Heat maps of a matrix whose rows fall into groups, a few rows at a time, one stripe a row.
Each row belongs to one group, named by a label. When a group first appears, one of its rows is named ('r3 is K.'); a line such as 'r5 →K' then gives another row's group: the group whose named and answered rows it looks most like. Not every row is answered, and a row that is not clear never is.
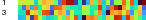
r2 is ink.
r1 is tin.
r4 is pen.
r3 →ink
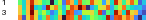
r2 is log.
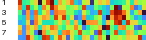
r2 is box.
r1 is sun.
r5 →pen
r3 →ink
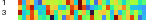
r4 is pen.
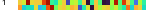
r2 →sun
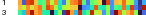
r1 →log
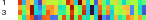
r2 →log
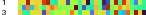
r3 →sun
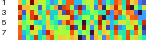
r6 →sun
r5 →tin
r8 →sun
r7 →sun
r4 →sun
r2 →tin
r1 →pen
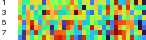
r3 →log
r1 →sun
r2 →pen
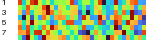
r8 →ink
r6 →box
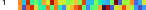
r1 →box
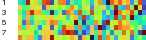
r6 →tin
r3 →pen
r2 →sun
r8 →log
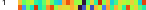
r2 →sun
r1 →tin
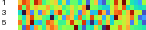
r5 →log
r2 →box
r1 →box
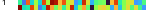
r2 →sun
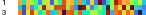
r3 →pen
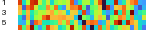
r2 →log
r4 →ink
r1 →sun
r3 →box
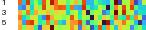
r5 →log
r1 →box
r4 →sun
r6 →log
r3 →box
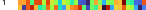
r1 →box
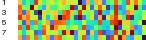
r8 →ink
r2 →sun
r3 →tin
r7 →tin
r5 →ink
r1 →sun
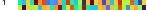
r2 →ink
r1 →pen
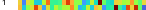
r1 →tin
